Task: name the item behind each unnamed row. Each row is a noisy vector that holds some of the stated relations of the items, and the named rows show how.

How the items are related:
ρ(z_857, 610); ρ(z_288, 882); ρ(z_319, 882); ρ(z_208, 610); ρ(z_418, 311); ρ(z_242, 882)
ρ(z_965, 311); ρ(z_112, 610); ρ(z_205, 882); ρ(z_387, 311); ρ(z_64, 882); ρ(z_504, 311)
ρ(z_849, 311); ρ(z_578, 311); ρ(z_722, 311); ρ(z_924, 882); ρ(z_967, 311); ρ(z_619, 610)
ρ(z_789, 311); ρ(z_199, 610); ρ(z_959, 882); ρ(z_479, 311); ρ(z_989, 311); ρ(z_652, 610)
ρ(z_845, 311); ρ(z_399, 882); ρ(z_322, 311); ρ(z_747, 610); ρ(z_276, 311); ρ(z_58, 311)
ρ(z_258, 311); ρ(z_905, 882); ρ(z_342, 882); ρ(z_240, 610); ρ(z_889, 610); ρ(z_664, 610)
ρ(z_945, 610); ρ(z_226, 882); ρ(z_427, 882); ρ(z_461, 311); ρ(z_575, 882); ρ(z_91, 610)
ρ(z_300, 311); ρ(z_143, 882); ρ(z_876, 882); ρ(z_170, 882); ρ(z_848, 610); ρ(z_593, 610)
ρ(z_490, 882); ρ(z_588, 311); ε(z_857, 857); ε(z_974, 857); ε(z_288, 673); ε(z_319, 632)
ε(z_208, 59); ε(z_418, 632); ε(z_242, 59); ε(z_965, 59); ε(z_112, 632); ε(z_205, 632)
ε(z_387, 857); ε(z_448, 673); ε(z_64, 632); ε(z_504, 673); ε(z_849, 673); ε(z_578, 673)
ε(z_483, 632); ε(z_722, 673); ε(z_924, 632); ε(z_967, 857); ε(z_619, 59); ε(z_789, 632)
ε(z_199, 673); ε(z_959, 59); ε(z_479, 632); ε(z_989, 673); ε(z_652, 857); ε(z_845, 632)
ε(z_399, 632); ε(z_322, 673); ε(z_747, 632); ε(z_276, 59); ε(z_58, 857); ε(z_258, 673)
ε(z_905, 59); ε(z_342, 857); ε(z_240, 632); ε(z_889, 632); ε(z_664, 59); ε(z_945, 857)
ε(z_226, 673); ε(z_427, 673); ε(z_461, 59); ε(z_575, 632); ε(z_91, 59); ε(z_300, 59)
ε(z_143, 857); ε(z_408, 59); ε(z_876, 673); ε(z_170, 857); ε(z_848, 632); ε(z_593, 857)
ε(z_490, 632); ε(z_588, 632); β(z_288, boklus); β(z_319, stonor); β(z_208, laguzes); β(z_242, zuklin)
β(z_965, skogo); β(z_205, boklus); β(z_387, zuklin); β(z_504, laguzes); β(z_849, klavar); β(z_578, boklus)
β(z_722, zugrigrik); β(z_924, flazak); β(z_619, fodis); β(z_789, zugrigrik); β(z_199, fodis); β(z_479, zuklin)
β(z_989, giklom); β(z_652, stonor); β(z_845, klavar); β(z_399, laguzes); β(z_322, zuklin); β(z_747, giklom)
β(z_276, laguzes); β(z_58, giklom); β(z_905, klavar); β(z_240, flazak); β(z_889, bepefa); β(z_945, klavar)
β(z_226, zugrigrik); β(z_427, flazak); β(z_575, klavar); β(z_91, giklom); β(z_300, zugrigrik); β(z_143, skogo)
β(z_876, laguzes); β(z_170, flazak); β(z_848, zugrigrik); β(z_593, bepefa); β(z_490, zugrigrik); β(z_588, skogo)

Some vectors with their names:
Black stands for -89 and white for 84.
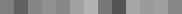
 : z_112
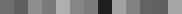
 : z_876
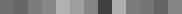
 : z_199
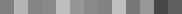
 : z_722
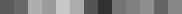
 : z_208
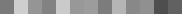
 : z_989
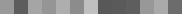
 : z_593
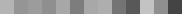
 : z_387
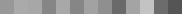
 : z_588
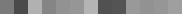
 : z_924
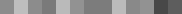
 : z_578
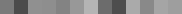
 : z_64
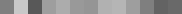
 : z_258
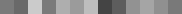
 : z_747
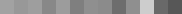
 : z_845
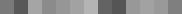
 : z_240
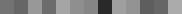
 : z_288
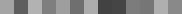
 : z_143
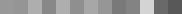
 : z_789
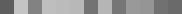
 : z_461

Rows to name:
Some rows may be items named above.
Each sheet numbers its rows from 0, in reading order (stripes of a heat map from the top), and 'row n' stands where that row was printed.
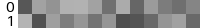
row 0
z_408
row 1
z_945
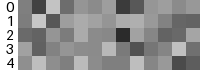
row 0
z_205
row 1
z_258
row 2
z_226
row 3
z_857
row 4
z_578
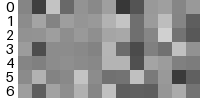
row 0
z_205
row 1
z_418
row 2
z_479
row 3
z_342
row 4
z_483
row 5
z_504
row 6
z_593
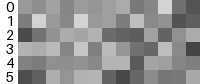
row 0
z_479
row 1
z_989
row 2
z_959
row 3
z_58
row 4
z_483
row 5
z_242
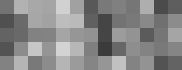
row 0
z_276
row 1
z_619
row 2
z_427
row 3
z_91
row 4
z_322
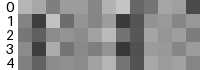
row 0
z_967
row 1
z_205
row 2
z_112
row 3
z_575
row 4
z_112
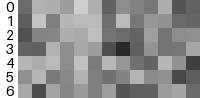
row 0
z_300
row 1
z_461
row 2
z_664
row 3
z_905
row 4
z_58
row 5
z_849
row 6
z_652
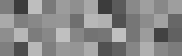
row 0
z_490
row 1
z_974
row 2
z_504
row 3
z_848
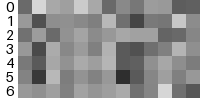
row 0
z_965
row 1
z_342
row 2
z_448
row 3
z_170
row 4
z_889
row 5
z_399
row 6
z_479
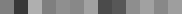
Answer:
z_319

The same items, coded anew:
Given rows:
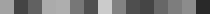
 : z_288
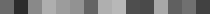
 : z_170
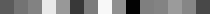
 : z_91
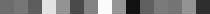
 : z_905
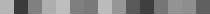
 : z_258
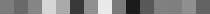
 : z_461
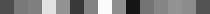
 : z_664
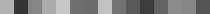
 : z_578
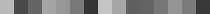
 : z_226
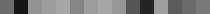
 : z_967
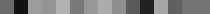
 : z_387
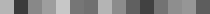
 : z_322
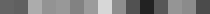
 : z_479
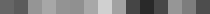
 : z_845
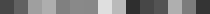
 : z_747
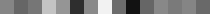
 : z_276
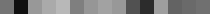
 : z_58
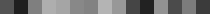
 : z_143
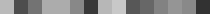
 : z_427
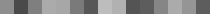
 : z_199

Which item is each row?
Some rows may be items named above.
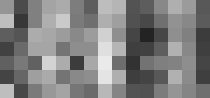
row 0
z_199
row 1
z_989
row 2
z_588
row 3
z_112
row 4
z_408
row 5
z_112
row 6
z_504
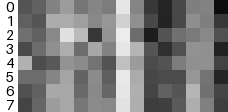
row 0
z_205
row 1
z_588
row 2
z_965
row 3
z_319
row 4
z_876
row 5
z_490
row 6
z_848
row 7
z_112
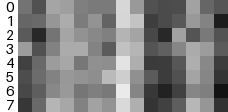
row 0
z_789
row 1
z_924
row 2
z_342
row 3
z_199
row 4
z_112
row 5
z_483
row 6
z_205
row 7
z_889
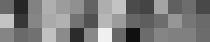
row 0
z_170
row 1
z_722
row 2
z_276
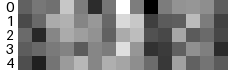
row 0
z_208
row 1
z_240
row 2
z_170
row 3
z_399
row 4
z_974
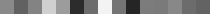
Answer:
z_300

